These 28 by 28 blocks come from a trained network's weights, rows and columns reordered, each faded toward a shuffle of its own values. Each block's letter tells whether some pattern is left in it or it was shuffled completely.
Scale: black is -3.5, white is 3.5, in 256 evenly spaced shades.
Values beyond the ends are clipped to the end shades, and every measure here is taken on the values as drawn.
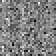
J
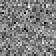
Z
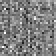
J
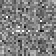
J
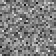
Z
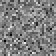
Z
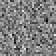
Z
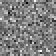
Z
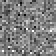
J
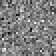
Z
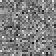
J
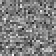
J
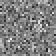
Z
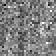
J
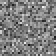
Z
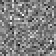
Z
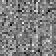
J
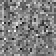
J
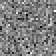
Z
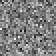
Z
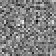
J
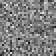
Z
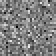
Z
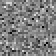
Z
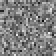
J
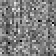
J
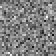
Z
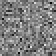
J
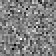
Z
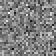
J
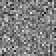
Z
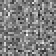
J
